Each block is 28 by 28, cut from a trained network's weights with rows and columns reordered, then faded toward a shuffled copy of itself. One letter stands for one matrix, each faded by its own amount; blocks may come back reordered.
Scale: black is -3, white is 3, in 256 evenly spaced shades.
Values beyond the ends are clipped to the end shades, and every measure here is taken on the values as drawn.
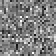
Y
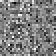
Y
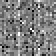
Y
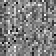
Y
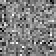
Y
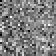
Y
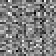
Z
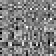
Z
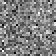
Y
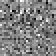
Y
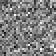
Y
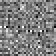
Z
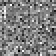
Y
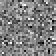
Y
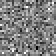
Y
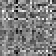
Z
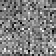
Y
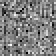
Y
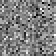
Y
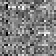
Z
